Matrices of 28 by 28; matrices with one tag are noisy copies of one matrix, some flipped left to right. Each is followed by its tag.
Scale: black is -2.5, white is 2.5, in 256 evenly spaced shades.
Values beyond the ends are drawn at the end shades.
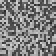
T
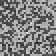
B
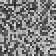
T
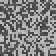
T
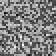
B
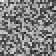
B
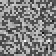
B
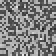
T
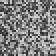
T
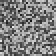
B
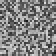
T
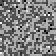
B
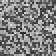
B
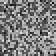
T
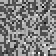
T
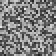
B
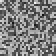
T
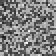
B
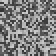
T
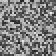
B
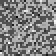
B
